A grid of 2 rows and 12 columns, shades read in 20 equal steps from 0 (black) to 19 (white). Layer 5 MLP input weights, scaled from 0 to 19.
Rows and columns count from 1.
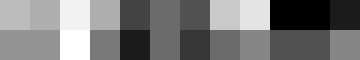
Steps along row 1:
down up down down up down up up down same up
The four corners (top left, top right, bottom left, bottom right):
14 2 11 10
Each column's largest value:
14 13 19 13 5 8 6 15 17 6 6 10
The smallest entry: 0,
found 2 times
